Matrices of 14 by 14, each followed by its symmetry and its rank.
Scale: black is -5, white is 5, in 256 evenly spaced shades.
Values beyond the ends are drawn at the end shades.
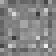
symmetric, rank three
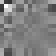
symmetric, rank two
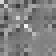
symmetric, rank three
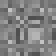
symmetric, rank two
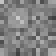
symmetric, rank three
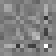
symmetric, rank three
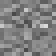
neither, rank three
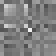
symmetric, rank two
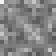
symmetric, rank three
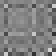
symmetric, rank two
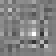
symmetric, rank two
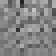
neither, rank three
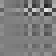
neither, rank one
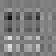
neither, rank one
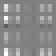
neither, rank one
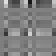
neither, rank one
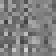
neither, rank three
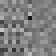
neither, rank three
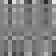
neither, rank one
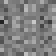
neither, rank three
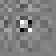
symmetric, rank two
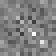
symmetric, rank three
